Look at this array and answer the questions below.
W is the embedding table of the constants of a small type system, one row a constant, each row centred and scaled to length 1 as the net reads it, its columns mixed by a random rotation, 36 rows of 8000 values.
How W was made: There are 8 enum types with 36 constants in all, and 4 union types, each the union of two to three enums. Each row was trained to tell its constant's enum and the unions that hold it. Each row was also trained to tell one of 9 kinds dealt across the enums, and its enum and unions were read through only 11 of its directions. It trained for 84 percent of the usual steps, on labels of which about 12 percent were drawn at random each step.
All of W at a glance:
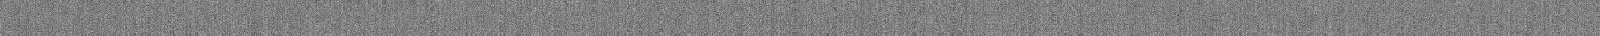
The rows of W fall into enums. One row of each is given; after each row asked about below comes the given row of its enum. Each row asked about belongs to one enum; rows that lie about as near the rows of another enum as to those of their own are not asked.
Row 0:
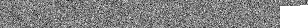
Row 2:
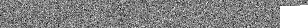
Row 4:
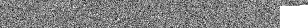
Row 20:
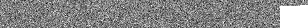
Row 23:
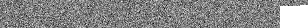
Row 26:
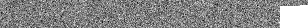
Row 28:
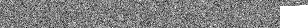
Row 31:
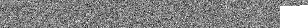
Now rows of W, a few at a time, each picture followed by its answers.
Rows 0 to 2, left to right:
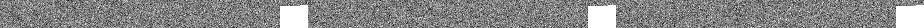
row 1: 2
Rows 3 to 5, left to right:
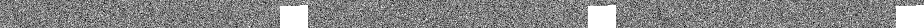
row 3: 0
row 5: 20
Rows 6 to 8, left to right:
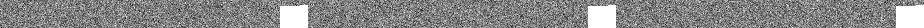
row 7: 0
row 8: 26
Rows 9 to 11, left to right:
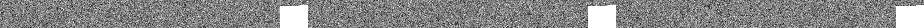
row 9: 0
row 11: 0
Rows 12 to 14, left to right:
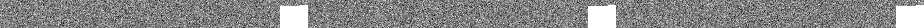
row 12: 31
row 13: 26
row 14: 31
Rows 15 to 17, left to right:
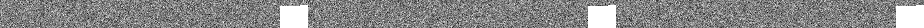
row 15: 20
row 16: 2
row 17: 20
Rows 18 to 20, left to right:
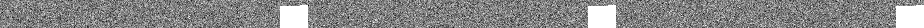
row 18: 0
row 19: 23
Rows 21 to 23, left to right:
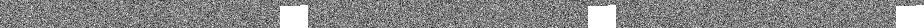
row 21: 23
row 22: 2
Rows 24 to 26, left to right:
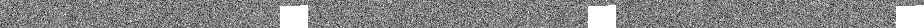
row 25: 26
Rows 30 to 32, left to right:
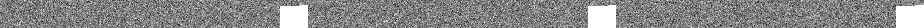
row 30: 26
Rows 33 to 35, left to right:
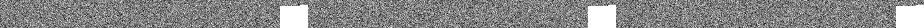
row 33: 23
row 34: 23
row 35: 23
